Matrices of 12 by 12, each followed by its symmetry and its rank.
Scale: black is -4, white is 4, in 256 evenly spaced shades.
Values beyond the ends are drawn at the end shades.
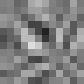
antisymmetric, rank two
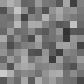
neither, full rank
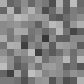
neither, full rank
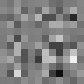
antisymmetric, rank two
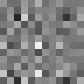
neither, rank two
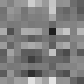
neither, rank two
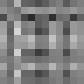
antisymmetric, rank two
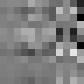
neither, rank two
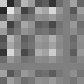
symmetric, rank one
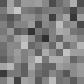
neither, full rank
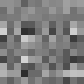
neither, rank two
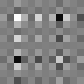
symmetric, rank one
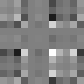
symmetric, rank one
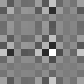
symmetric, rank one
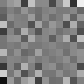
antisymmetric, rank two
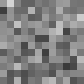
neither, full rank
